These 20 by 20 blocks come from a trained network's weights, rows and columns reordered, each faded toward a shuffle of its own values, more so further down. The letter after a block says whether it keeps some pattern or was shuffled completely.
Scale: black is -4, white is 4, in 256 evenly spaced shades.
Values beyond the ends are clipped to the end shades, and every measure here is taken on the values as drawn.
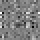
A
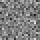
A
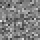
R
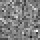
R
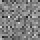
A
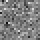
R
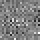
A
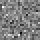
R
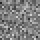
R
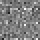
A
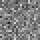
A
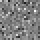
R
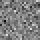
R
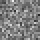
R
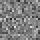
A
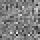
A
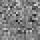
A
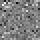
R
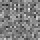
A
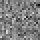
R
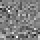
A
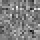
A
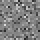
R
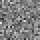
R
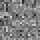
A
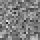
A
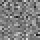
A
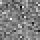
R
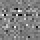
A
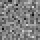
R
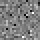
R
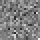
A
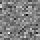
A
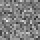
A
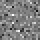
R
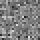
A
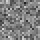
R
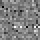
A
